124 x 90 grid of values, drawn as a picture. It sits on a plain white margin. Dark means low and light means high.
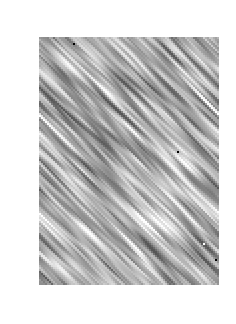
Overall the values sit about 70% of the way up the scale. The histogram is bell-shaped. No single row or column stands out from its neighbours. Four lone cells stand out: one far higher and three far lower than their neighbours. The halves do not mirror each other. Streaks slant down to the right.
